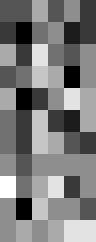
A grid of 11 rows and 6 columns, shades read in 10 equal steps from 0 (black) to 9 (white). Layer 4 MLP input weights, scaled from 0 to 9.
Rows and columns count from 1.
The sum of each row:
22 14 28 25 27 22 24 28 34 25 38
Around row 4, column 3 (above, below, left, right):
8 2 4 6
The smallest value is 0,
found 4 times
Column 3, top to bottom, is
6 4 8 7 2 7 7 5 6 7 5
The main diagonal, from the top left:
3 0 8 6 8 6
